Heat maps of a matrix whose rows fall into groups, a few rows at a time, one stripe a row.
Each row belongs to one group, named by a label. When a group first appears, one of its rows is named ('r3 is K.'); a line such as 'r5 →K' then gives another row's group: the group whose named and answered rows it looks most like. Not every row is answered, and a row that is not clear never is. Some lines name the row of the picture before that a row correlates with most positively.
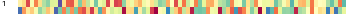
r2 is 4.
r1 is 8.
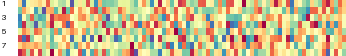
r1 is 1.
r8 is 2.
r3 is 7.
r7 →1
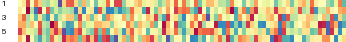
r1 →8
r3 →7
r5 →2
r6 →4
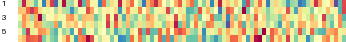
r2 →1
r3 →8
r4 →8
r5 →1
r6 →1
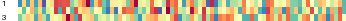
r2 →7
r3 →7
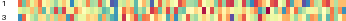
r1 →1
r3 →4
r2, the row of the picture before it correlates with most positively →2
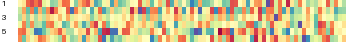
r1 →1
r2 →7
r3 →7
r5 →4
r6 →1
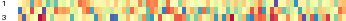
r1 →8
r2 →7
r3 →1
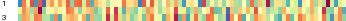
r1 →7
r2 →8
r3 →8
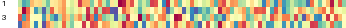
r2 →4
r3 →1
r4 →4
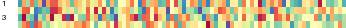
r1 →7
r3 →4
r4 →8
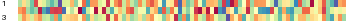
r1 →8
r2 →2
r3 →8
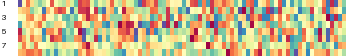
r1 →7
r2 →7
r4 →7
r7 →8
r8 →1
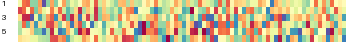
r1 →4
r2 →2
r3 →4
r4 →7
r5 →7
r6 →7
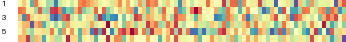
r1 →8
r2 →2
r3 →1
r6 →8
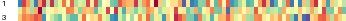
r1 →4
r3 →1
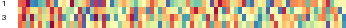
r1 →4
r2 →2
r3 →2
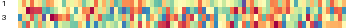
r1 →2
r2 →1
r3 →7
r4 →1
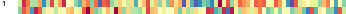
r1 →4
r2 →8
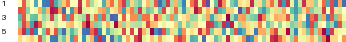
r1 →7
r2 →2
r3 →4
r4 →8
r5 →2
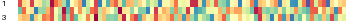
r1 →2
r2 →4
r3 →4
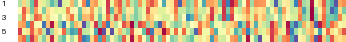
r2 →8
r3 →8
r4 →2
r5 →1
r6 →2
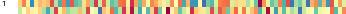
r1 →4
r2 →7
